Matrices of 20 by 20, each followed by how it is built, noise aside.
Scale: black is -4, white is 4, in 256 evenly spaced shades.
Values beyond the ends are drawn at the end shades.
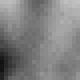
smooth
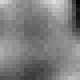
smooth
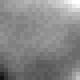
smooth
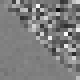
upper triangular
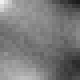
smooth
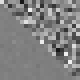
upper triangular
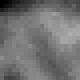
smooth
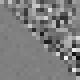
upper triangular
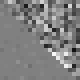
upper triangular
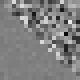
upper triangular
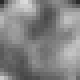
smooth
